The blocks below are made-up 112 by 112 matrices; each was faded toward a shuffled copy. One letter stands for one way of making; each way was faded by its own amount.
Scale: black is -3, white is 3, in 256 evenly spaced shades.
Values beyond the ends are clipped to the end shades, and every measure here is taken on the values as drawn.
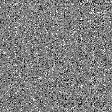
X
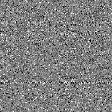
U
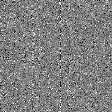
X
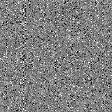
X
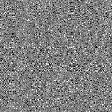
U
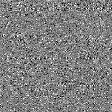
U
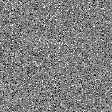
X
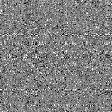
U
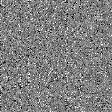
X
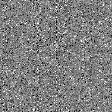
X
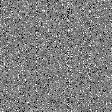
X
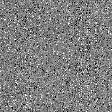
X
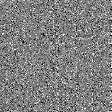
X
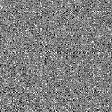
U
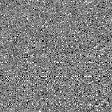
U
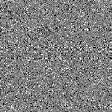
U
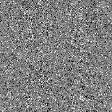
X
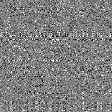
U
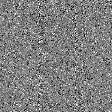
X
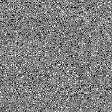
U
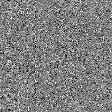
X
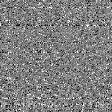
U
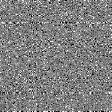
U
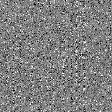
X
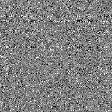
U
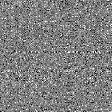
U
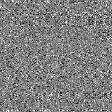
U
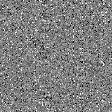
X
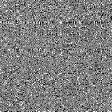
U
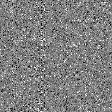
X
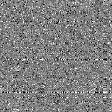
U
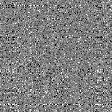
U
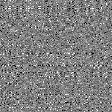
U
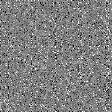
X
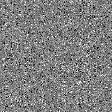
X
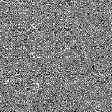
U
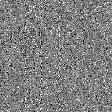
X
